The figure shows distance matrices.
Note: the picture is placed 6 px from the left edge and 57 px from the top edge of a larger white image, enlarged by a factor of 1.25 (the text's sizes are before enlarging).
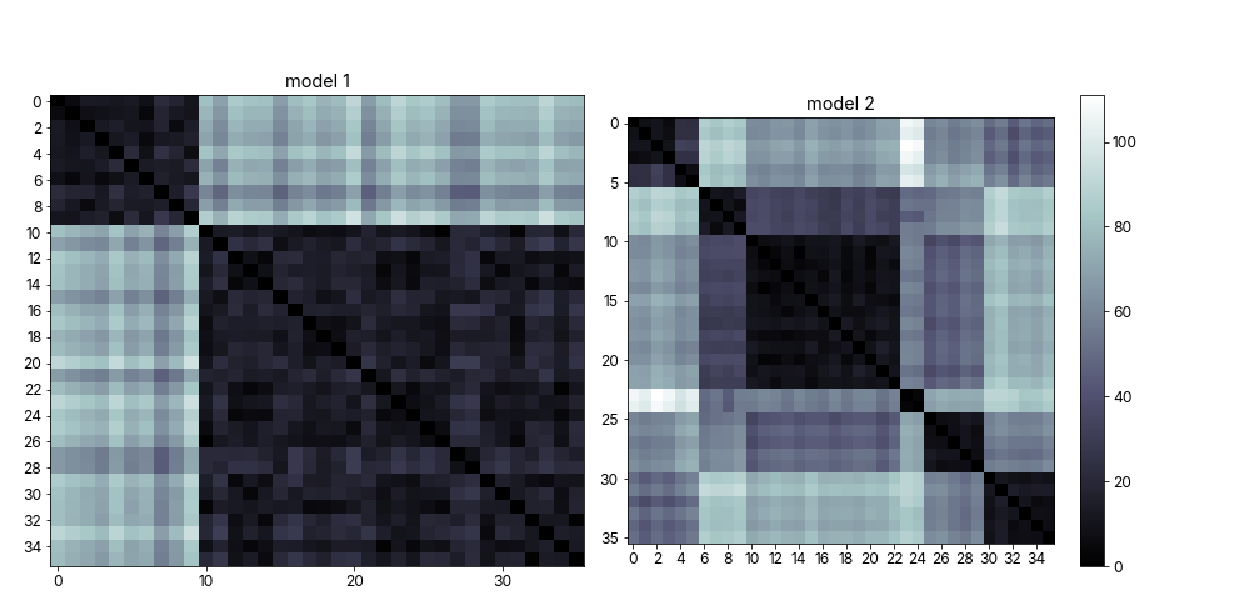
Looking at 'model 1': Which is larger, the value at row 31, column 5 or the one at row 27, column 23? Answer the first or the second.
the first
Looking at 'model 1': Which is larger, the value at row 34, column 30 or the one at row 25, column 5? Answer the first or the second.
the second
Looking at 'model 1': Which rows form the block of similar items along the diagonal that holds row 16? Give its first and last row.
10 to 35
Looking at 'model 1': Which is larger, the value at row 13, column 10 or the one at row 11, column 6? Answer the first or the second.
the second
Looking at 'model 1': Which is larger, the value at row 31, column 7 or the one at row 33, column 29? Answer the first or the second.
the first
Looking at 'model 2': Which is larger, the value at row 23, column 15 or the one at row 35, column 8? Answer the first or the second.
the second
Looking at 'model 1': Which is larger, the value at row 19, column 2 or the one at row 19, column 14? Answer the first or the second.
the first
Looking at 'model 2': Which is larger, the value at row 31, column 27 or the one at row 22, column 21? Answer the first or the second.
the first
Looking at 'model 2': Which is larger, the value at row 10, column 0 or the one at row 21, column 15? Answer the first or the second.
the first
